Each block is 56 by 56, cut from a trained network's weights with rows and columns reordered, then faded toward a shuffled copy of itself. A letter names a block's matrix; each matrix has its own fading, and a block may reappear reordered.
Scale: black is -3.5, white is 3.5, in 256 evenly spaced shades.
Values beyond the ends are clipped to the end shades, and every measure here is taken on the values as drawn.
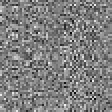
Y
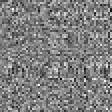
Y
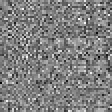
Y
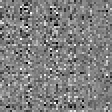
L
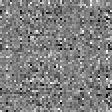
L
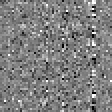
L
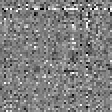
L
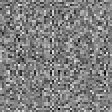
Y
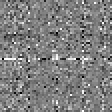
L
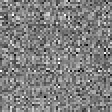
Y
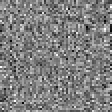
Y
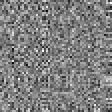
Y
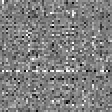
L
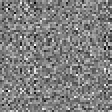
Y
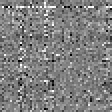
L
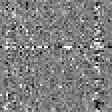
L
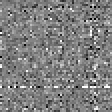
L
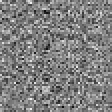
Y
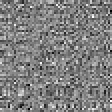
Y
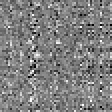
L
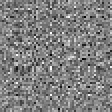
Y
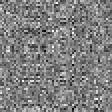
Y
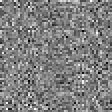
Y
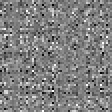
L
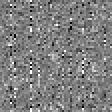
L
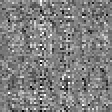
L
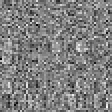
Y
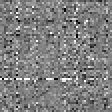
L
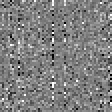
L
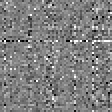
L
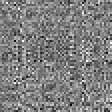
Y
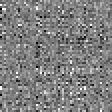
L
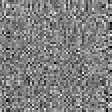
Y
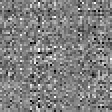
L
